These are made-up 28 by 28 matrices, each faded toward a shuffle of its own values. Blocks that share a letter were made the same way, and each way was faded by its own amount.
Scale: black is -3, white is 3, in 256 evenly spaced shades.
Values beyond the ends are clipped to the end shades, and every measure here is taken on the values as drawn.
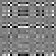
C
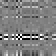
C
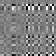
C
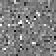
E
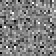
E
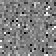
E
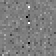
E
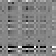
C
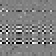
C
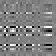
C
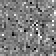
E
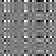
C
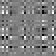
C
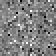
E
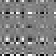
C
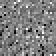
E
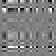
C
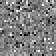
E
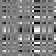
C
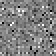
E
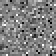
E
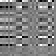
C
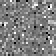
E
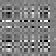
C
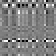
C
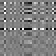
C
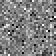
E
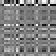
C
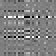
C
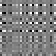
C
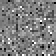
E
